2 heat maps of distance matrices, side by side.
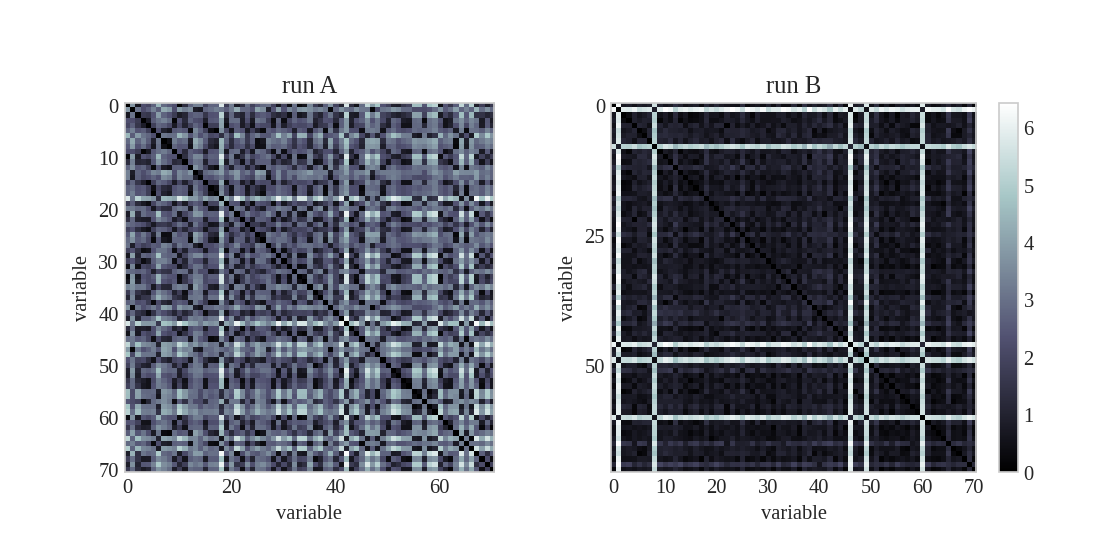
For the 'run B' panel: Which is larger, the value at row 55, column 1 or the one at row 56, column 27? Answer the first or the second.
the first
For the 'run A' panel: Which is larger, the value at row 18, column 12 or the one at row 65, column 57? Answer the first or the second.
the first
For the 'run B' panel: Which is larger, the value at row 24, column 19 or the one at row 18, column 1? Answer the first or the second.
the second
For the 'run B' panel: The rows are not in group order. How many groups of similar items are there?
2
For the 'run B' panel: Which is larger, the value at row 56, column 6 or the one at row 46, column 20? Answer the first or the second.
the second
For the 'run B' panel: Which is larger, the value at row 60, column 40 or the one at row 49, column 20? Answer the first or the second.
the first
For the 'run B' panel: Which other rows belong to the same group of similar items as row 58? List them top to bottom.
0, 2, 3, 4, 5, 6, 7, 9, 10, 11, 12, 13, 14, 15, 16, 17, 18, 19, 20, 21, 22, 23, 24, 25, 26, 27, 28, 29, 30, 31, 32, 33, 34, 35, 36, 37, 38, 39, 40, 41, 42, 43, 44, 45, 47, 48, 50, 51, 52, 53, 54, 55, 56, 57, 59, 61, 62, 63, 64, 65, 66, 67, 68, 69, 70
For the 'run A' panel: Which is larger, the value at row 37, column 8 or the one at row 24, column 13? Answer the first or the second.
the first
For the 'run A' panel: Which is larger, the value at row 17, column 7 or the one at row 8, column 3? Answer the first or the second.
the second
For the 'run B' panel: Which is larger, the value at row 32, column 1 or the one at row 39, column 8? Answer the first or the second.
the first
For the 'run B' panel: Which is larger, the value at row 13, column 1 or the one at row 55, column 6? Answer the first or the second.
the first
